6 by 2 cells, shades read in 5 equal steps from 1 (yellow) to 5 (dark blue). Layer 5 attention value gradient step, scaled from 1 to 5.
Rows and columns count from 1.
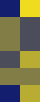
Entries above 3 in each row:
1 1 1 1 0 1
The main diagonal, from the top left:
5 4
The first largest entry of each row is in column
1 2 2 1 1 1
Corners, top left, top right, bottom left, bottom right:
5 1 5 2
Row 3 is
3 4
